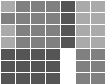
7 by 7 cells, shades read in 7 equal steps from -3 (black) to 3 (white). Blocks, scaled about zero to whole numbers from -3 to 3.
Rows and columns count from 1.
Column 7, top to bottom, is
1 1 1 1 0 0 0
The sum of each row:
2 1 2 2 -1 -1 -1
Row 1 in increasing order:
-1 0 0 0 1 1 1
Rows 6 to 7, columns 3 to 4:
-1 -1 / -1 -1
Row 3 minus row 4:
0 0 0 0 0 0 0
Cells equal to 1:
11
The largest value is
3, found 3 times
